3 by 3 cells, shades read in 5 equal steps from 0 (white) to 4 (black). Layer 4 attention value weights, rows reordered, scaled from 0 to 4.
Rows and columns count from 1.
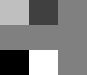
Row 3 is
4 0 2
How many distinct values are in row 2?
1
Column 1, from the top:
1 2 4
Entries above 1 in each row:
2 3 2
